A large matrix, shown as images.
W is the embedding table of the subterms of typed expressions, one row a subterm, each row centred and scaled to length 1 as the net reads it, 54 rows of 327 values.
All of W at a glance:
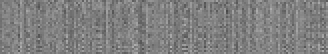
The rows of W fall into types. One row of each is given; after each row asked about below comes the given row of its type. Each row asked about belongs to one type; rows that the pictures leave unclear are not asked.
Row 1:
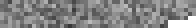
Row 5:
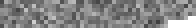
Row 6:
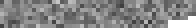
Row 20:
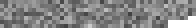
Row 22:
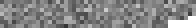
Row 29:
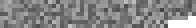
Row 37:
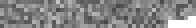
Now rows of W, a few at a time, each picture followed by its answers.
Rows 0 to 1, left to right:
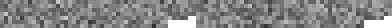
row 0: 1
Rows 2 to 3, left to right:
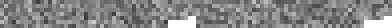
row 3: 37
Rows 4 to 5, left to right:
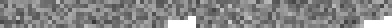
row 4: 20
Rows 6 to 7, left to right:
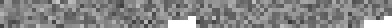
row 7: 20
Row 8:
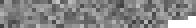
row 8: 6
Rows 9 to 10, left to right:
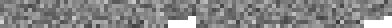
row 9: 1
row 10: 29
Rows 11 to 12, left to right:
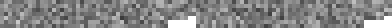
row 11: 29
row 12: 1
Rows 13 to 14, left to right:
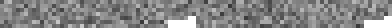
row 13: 29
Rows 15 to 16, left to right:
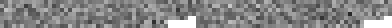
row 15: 20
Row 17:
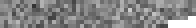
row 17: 29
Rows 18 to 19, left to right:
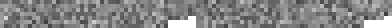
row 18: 6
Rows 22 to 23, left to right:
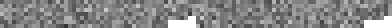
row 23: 22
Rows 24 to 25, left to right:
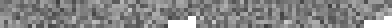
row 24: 1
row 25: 37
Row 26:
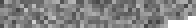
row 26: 5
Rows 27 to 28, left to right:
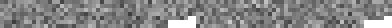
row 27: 20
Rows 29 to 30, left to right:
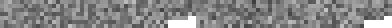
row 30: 1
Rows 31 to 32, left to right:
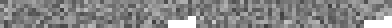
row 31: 20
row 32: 37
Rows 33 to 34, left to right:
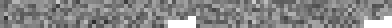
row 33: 20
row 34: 37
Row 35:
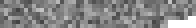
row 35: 5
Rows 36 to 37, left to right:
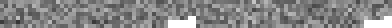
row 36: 20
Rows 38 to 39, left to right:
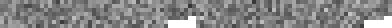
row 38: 1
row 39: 29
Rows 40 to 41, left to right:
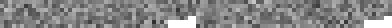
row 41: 6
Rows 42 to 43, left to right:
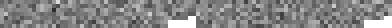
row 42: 6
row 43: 22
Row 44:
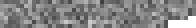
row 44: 6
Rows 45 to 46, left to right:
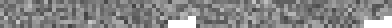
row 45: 37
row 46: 37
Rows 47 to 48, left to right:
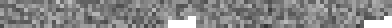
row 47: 37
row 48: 1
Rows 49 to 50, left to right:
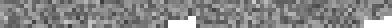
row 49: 6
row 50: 37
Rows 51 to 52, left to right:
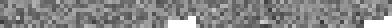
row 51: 20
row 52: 22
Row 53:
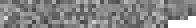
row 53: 6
